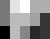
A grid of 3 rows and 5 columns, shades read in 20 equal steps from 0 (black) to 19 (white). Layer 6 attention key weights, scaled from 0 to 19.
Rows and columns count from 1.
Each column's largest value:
9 17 19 13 13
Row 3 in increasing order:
0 3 4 10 14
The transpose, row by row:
9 9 0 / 17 14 14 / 19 14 10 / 13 12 3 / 13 4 4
